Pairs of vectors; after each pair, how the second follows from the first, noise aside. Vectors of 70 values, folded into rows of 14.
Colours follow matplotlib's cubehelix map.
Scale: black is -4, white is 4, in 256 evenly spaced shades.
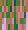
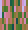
reversed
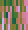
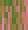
shrunk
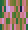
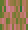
shrunk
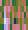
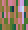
reversed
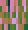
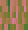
shrunk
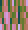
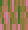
shrunk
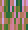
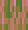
shrunk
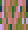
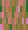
shrunk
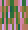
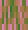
shrunk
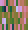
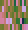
reversed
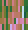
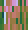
reversed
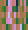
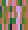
reversed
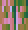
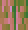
shrunk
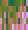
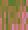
shrunk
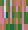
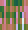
reversed
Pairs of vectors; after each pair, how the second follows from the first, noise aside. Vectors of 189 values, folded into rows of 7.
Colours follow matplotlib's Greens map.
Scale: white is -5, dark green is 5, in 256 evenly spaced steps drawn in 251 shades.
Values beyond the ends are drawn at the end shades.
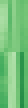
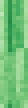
wrapped around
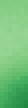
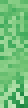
sign-scrambled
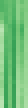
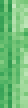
wrapped around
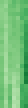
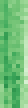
negated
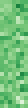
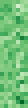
negated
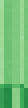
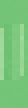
partly zeroed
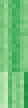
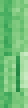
wrapped around
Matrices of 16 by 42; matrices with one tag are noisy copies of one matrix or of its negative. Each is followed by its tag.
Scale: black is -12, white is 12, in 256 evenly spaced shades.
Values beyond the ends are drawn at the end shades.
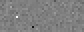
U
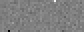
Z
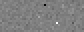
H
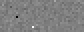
U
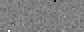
Z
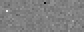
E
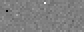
E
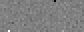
Z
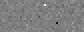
H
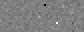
H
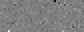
Z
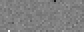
Z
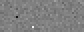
U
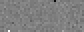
Z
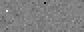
E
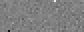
Z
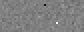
H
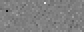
E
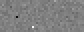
U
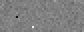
U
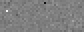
E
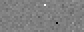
H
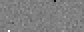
Z
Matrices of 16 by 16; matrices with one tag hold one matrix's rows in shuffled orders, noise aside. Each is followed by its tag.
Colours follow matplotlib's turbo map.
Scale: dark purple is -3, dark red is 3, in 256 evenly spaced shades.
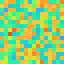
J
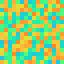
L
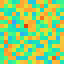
J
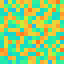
J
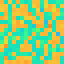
L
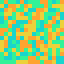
J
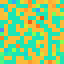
J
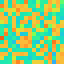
L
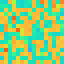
L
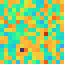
J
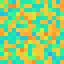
J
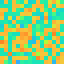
L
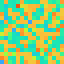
J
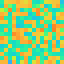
L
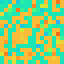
L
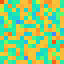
J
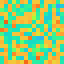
L
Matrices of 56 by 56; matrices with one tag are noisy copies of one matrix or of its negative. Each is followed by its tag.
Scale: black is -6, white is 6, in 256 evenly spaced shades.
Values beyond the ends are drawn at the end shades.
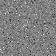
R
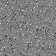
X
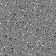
X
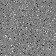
X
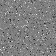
R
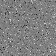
R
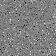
R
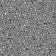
R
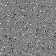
X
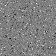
X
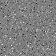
X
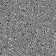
X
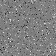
R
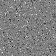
R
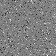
R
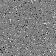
R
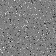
R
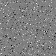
X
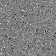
X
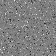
R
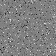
R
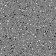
X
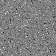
R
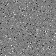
X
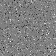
R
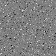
X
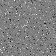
R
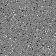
X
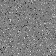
R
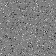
X
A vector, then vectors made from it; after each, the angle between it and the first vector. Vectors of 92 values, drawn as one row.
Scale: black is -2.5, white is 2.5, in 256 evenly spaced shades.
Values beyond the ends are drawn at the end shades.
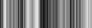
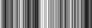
nearly opposite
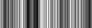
nearly opposite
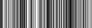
partly aligned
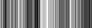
nearly opposite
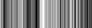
nearly opposite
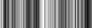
nearly opposite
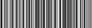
orthogonal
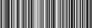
orthogonal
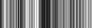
nearly parallel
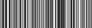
orthogonal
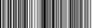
partly aligned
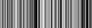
partly opposed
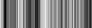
nearly opposite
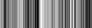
nearly opposite
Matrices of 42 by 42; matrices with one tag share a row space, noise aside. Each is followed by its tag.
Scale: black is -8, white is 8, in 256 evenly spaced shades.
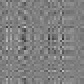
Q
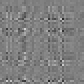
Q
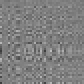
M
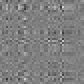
Q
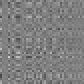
M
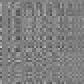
M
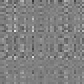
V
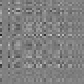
M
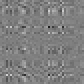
Q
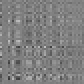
M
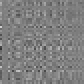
M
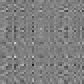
V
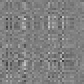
Q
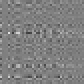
M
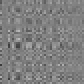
M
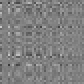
M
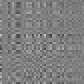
M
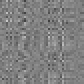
Q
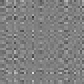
V
